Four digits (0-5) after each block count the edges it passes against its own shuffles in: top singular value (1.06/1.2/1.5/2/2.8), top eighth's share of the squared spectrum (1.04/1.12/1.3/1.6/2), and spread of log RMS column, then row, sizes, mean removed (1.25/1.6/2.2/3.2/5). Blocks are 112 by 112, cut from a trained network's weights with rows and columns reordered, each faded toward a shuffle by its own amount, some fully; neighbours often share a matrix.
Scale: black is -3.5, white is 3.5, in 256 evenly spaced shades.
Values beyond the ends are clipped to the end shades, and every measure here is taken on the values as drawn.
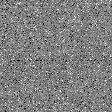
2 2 1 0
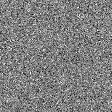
1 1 0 0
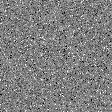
0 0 0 0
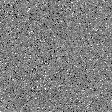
0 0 0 0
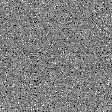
2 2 1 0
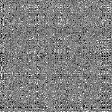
4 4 3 2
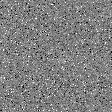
0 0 0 0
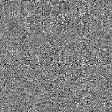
3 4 2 2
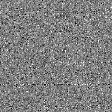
3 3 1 2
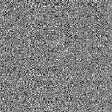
3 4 3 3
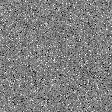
1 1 0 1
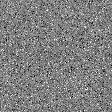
0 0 0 0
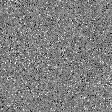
0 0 0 0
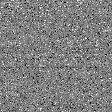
2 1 0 0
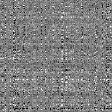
4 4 4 2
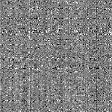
3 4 2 3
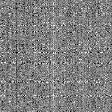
3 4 2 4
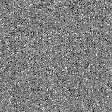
2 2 0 1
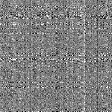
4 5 2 4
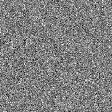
3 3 1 0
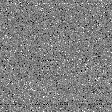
2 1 0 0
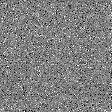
2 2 1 1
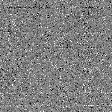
2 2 1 0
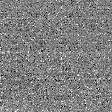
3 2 2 1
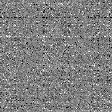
3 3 2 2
